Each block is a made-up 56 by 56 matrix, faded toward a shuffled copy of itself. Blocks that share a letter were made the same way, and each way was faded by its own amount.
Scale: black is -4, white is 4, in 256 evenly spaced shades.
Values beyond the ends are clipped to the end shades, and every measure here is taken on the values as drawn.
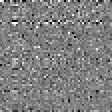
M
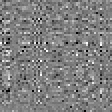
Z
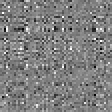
Z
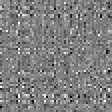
Z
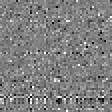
M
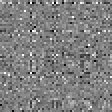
M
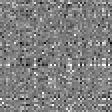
M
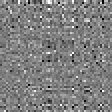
Z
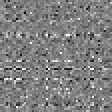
M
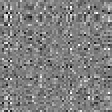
Z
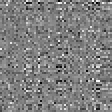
M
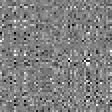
Z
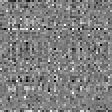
M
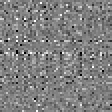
M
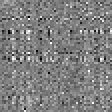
M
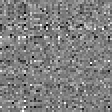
M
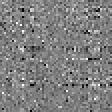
M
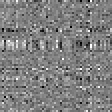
Z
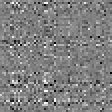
Z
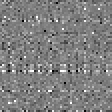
M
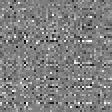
M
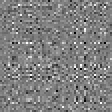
Z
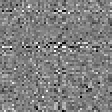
M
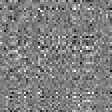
Z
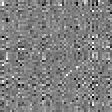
Z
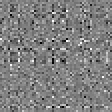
Z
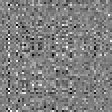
Z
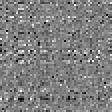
M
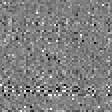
M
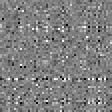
M
